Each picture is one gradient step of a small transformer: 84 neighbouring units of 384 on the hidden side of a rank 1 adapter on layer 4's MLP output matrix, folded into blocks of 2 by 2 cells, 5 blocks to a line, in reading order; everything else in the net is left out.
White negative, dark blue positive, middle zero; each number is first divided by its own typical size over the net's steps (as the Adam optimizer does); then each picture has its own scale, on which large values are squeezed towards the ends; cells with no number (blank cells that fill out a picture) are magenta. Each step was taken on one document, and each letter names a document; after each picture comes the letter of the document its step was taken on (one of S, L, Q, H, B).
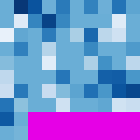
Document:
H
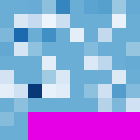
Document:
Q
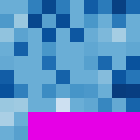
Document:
H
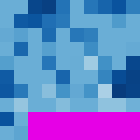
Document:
H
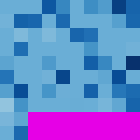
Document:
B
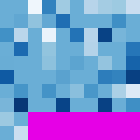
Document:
H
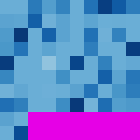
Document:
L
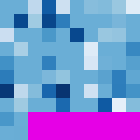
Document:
Q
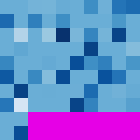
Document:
L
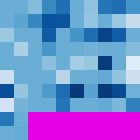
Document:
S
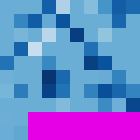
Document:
Q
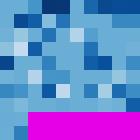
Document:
Q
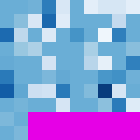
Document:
Q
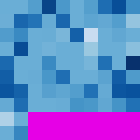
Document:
B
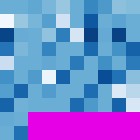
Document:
L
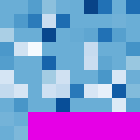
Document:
Q
